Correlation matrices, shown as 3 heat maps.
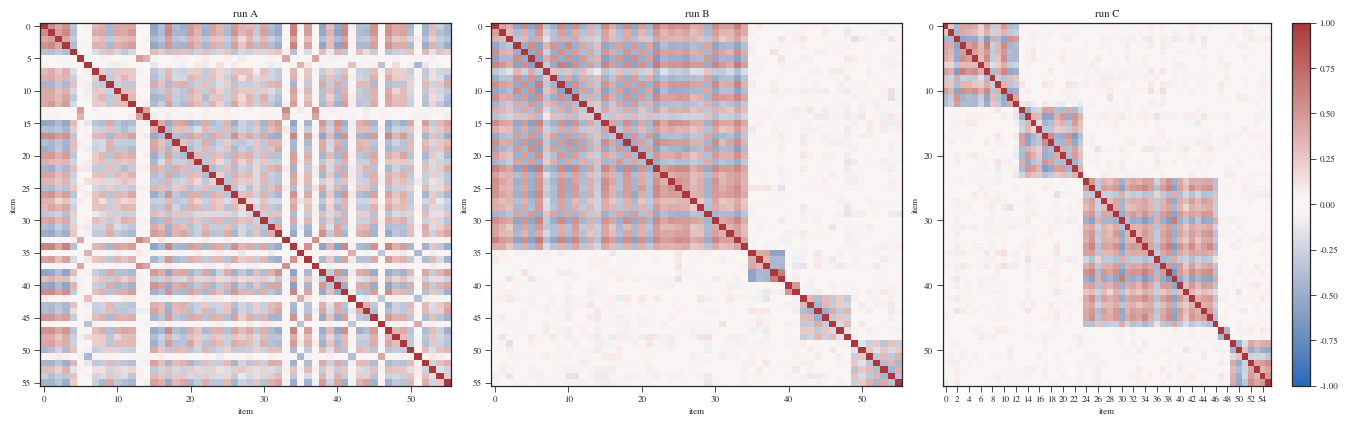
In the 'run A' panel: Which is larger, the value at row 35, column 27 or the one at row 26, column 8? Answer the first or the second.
the second
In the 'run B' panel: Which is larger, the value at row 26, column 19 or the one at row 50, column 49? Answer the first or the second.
the second
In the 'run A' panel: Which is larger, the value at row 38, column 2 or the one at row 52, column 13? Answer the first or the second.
the second
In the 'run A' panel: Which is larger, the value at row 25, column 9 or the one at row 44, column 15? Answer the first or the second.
the second
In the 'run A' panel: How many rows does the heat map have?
56
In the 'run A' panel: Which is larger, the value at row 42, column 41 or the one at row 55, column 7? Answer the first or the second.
the first
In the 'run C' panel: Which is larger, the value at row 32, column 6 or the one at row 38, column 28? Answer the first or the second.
the second
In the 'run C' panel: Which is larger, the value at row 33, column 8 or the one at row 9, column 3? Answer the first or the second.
the second
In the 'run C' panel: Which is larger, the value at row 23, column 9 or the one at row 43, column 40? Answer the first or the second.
the second
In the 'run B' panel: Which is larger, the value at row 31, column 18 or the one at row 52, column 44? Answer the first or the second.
the first
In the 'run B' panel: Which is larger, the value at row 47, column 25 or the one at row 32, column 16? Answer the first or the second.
the second
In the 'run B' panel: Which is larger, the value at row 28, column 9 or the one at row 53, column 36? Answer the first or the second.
the first
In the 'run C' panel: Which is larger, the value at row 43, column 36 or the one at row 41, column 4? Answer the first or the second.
the second
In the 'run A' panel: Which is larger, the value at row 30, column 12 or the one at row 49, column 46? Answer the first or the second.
the first
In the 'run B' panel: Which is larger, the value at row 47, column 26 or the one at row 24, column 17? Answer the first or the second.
the first
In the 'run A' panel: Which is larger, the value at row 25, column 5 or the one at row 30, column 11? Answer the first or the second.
the second
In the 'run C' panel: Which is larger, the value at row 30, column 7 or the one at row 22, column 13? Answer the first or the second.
the first
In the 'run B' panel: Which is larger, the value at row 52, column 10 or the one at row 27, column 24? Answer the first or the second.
the second
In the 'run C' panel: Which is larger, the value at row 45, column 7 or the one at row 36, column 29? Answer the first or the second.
the first
